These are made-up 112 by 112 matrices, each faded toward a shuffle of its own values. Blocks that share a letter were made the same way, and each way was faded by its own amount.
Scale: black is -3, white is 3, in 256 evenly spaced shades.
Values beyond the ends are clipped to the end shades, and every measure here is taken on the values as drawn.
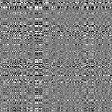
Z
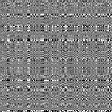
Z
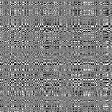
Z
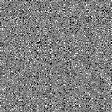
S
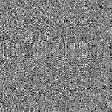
S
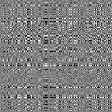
Z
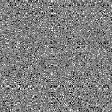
S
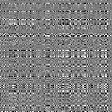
Z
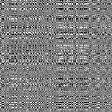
Z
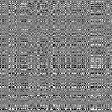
Z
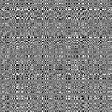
Z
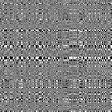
Z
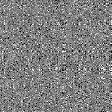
S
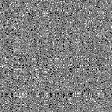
S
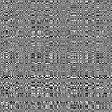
Z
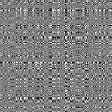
Z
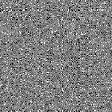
S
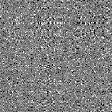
S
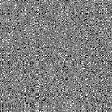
S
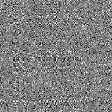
S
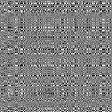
Z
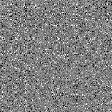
S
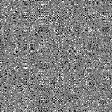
S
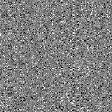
S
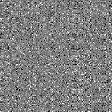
S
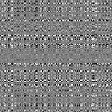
Z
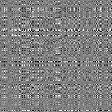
Z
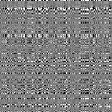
Z
